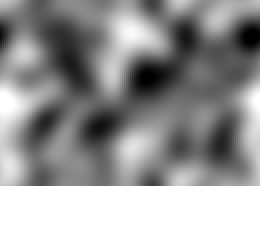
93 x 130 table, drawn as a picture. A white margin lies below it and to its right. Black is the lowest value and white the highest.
The field is smooth, with broad soft blobs. The histogram is bell-shaped. The centre is the ninth with the lowest average. No lone cell stands out from its neighbours.
